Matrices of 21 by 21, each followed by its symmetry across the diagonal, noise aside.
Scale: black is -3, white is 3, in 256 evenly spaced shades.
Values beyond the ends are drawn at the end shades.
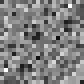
symmetric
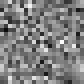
antisymmetric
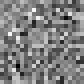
symmetric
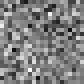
antisymmetric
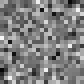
symmetric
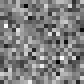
antisymmetric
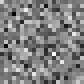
symmetric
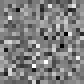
antisymmetric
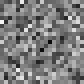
symmetric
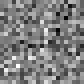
antisymmetric
